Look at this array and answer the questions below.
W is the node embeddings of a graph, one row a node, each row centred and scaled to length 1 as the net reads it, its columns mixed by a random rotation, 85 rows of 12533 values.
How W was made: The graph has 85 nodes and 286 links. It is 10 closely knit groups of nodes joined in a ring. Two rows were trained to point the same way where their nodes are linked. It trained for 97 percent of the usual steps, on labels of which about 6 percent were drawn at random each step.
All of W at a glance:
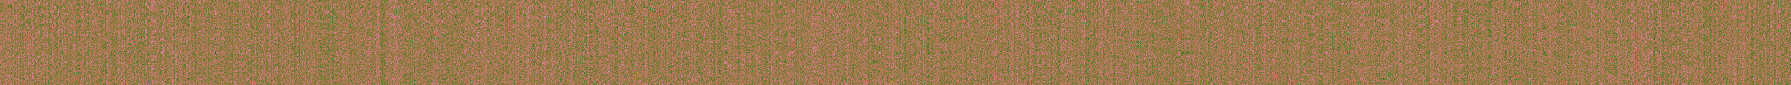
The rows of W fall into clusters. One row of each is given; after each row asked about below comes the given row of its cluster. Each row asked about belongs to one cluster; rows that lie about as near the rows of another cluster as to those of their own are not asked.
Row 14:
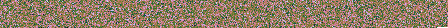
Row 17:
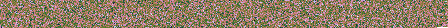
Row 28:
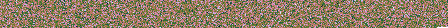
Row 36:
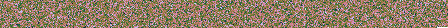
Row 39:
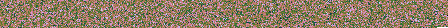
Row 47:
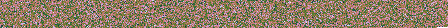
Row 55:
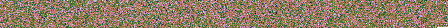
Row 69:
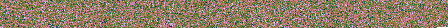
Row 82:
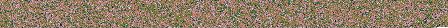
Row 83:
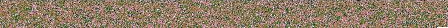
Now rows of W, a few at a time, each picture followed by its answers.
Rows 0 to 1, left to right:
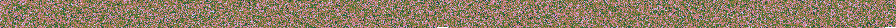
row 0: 83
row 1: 82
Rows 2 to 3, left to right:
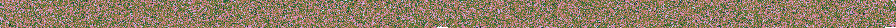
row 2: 82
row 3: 36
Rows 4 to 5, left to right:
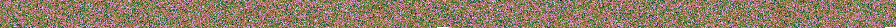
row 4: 36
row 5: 69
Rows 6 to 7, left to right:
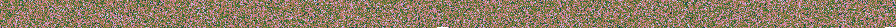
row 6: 17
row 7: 17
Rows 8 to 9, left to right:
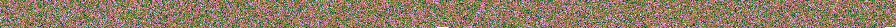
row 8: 55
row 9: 83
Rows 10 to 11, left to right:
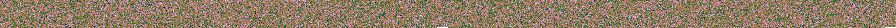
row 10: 55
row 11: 55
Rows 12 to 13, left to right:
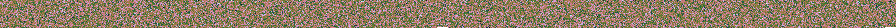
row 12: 55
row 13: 14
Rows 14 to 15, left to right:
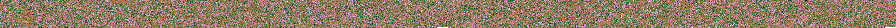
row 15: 83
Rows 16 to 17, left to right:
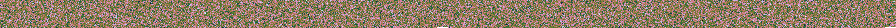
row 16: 17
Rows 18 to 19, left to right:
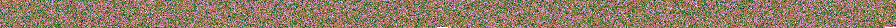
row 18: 47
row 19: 69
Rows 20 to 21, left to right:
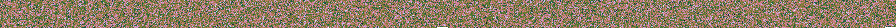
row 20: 36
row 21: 36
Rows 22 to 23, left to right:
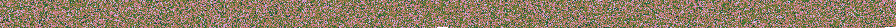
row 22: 55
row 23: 47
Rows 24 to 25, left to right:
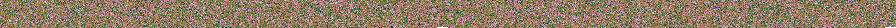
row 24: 17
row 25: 17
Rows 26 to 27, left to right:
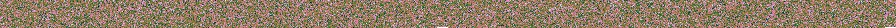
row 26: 55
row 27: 39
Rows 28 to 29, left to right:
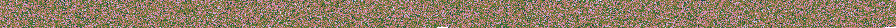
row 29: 47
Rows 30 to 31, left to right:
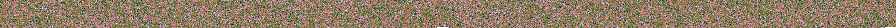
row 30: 36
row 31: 82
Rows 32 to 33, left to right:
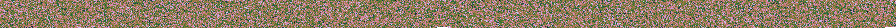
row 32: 36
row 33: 69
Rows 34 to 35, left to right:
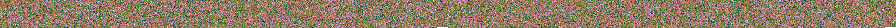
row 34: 14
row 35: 14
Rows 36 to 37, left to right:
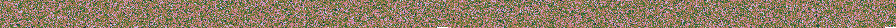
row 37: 69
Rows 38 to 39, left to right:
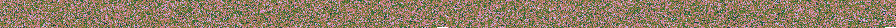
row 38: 39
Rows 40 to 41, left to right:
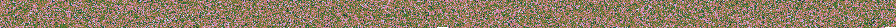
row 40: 83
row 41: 82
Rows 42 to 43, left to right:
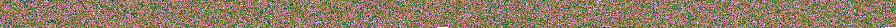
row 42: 69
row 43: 47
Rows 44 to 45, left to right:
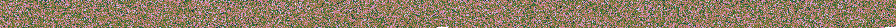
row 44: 28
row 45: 82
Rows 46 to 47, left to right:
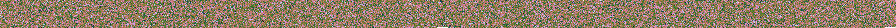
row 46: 14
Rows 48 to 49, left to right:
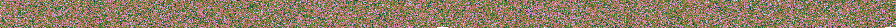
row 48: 14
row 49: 17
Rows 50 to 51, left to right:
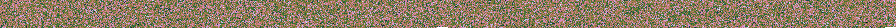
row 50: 47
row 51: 39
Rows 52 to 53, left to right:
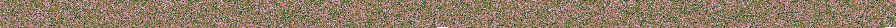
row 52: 39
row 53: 39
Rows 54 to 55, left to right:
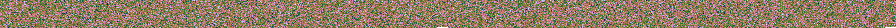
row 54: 28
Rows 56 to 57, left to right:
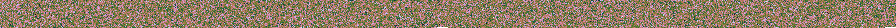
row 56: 82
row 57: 36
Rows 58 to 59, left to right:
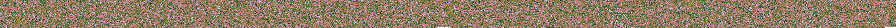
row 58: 28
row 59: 69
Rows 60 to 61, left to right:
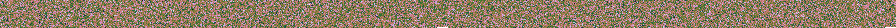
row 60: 55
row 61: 14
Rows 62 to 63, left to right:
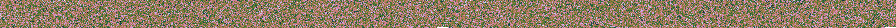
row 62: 14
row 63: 82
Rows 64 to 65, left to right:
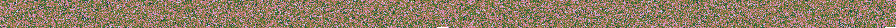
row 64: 28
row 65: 83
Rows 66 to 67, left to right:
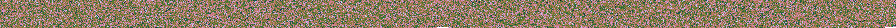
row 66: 47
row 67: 69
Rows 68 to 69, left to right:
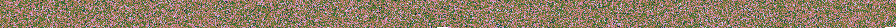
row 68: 36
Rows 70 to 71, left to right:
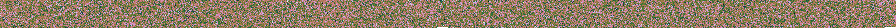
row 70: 14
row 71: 47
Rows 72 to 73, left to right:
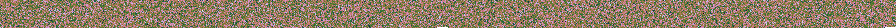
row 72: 69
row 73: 55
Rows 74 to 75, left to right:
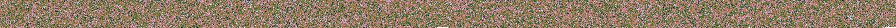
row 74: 83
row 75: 82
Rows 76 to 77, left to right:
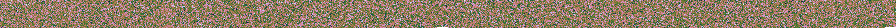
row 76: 39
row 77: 28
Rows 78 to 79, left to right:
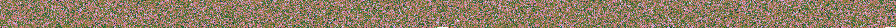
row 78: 17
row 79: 17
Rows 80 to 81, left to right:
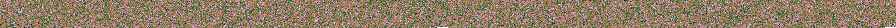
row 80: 36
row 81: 39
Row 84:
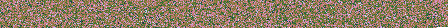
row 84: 47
